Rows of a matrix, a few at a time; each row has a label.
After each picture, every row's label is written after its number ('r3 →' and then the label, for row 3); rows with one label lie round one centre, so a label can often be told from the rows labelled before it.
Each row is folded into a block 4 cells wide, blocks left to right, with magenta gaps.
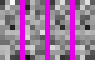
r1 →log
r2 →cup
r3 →log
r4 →log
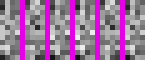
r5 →cup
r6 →log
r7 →cup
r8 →cup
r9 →log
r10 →cup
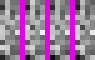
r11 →cup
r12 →cup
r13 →cup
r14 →cup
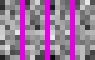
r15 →cup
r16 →log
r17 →cup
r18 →log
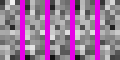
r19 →log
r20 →cup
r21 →cup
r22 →cup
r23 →log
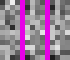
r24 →log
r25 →cup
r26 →cup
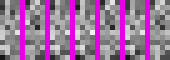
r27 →cup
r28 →log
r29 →cup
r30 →cup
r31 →log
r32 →cup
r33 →log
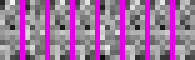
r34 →log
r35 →cup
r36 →log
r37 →log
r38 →cup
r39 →log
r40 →log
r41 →log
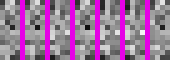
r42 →log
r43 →log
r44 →cup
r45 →log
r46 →cup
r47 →cup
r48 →log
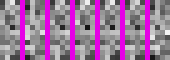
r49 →log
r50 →cup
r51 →log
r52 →log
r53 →log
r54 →log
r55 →cup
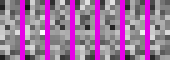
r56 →cup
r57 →cup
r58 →log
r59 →log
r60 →log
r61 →cup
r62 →cup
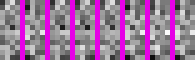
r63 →log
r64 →cup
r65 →log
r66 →log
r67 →log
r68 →cup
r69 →cup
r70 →cup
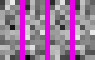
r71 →log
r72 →cup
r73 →log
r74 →cup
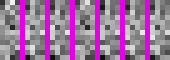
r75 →log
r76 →cup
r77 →cup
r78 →log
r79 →cup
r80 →cup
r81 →cup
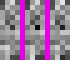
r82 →log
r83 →log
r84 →log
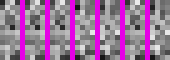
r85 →log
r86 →log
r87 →log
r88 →cup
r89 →cup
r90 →log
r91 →cup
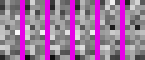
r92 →cup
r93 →cup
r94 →cup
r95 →cup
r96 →log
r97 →log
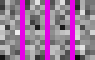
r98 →cup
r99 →log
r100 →log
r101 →cup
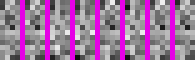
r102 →log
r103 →log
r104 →cup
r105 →cup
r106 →log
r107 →cup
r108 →log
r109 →log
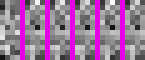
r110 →cup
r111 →log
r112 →log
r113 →log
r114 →log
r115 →log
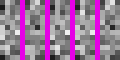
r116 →cup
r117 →log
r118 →cup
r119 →cup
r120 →log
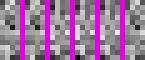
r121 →log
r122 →log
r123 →cup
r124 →cup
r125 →cup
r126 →log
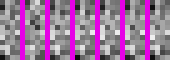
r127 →cup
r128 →log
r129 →cup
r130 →cup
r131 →cup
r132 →cup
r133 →cup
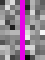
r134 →log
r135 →cup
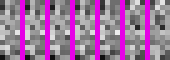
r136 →cup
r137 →cup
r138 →cup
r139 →cup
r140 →cup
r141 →log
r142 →log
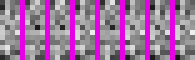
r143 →cup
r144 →log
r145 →log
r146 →cup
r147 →log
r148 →cup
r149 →cup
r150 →cup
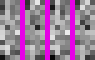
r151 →cup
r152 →log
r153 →cup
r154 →log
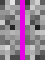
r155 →log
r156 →log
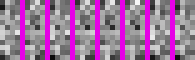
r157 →cup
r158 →log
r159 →cup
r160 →log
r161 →log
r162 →log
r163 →cup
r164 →cup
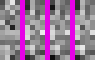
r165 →log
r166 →cup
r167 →cup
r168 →cup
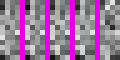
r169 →cup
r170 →cup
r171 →cup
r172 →cup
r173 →log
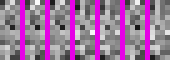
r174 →log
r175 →log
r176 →log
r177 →cup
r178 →cup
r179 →log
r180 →cup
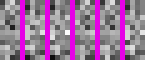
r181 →log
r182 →cup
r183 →cup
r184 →log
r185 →log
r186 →cup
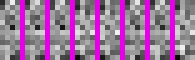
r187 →log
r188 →log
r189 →log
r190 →cup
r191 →cup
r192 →log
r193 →log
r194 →cup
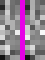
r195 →cup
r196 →cup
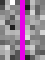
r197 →log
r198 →cup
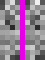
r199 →log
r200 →log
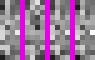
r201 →cup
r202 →log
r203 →cup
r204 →cup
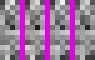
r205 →log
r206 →log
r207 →log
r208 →log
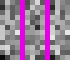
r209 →cup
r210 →log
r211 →cup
